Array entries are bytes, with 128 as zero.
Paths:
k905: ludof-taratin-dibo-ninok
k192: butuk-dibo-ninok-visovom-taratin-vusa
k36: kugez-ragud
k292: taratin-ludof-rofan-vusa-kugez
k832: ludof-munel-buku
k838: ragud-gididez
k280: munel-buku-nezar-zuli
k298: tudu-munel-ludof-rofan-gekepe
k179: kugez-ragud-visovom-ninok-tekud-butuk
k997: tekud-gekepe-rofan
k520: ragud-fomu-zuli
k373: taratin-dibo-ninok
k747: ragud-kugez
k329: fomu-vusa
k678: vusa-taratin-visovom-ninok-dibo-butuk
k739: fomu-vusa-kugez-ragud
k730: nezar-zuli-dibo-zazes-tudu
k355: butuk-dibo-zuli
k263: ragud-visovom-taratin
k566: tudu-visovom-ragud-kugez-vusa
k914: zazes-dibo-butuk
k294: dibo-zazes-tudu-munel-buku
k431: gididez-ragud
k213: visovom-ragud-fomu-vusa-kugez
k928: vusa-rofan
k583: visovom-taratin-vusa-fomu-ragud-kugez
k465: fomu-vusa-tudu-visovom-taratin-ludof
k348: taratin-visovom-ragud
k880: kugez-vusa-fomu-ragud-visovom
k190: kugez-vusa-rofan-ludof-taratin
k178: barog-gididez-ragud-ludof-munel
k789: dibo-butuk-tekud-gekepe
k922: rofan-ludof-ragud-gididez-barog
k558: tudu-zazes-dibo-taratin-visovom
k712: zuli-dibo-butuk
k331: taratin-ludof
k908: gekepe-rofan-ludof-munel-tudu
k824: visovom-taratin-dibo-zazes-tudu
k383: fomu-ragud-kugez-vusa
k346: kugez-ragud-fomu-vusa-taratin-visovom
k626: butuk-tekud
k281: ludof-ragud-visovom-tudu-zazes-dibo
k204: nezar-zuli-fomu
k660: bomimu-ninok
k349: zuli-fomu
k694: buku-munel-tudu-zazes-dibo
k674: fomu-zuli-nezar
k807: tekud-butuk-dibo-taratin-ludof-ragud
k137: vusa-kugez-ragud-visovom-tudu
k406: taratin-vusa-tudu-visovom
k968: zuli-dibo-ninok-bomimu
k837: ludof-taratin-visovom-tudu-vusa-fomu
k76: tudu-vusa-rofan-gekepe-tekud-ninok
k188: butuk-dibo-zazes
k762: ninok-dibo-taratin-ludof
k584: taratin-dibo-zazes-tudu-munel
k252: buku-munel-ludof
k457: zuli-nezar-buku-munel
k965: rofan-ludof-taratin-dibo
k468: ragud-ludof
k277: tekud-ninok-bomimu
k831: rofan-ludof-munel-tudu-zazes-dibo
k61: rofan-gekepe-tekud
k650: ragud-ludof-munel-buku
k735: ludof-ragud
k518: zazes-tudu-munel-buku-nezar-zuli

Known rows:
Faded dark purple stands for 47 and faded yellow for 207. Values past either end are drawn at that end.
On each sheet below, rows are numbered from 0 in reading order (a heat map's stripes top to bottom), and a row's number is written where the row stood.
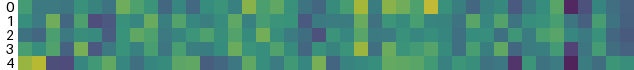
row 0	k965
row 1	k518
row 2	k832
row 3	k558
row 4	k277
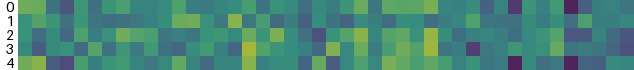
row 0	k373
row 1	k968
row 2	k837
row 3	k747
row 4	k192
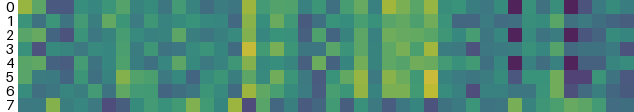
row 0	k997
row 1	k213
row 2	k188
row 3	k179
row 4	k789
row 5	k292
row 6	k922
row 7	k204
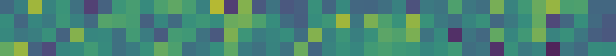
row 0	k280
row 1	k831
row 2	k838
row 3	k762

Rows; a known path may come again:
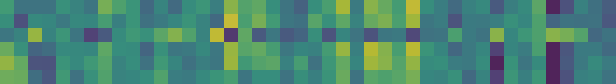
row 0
k965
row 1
k179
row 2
k457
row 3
k61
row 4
k997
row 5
k373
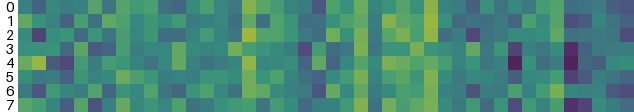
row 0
k735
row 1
k348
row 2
k36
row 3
k294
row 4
k192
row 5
k905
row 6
k650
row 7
k584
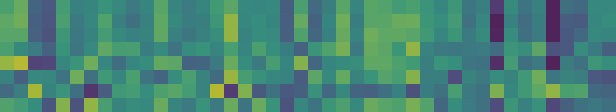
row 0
k355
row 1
k789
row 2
k188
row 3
k331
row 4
k277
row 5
k468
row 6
k280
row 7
k824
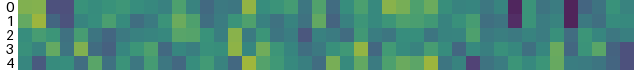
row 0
k626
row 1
k762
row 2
k712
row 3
k298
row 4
k747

